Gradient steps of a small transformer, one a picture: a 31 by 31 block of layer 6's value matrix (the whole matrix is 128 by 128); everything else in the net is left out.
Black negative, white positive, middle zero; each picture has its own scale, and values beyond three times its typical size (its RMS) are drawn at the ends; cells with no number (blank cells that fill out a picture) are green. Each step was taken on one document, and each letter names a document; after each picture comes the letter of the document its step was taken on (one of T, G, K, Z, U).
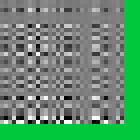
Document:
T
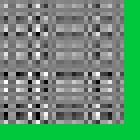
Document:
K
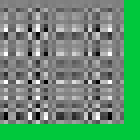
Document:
K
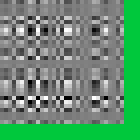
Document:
T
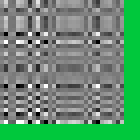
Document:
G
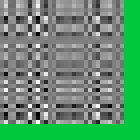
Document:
K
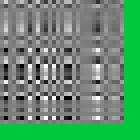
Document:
T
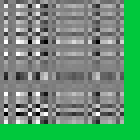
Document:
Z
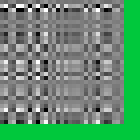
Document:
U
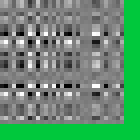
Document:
G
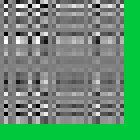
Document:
Z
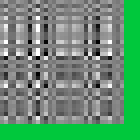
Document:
K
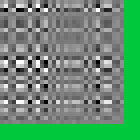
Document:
U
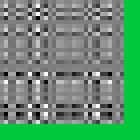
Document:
K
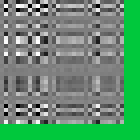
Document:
Z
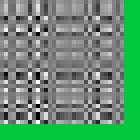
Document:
K
